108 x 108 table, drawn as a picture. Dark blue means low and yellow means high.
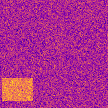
There are no regular stripes. The ninth with the highest average is the bottom left. In the bottom left lies a patch that is higher than the rest. Neither half mirrors the other.
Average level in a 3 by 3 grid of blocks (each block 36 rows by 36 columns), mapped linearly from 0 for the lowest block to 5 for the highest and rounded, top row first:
0 0 0 / 0 0 0 / 5 0 0
